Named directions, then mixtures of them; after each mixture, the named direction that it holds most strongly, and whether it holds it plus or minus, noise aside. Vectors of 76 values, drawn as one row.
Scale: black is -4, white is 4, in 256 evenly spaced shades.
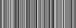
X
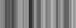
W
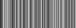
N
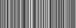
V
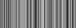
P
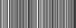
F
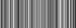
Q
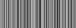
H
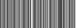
V, plus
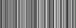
H, minus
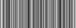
Q, minus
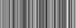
P, minus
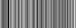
F, minus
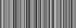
X, plus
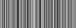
H, plus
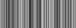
W, plus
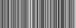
F, minus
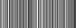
F, plus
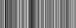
H, minus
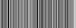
F, minus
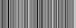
F, minus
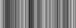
W, plus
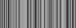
P, plus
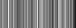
F, plus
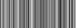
Q, minus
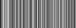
N, plus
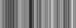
W, plus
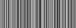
H, plus
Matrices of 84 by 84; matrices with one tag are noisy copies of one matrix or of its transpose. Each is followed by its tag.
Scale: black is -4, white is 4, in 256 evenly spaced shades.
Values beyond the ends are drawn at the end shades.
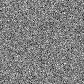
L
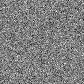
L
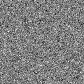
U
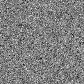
U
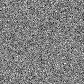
L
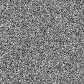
L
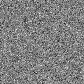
U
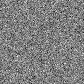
L
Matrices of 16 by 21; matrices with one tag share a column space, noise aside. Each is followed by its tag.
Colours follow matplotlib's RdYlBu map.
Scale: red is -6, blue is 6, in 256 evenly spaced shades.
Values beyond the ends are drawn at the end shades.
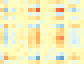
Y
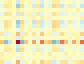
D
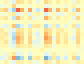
Y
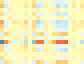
D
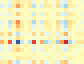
D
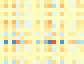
D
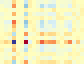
D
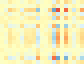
Y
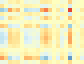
Y
